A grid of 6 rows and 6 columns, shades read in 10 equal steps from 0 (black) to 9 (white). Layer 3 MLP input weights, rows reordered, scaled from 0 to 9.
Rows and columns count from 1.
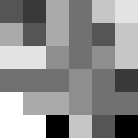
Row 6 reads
9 9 0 7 3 0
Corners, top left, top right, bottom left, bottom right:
3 8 9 0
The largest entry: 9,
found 3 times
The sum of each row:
30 29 37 23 34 28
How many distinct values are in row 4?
3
